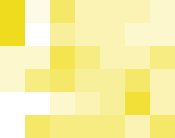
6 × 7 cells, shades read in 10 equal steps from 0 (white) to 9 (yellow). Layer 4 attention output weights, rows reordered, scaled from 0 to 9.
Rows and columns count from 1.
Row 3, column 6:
3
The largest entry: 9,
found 2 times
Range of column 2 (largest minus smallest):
6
